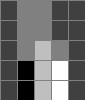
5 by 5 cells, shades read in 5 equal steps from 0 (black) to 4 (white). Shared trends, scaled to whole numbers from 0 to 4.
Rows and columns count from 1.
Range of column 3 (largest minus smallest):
1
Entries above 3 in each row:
0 0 0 1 1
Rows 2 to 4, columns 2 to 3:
2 2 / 2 3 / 0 3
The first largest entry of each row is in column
2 2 3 4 4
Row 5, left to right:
1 0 3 4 1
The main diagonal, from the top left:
1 2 3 4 1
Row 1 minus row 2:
0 0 0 0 0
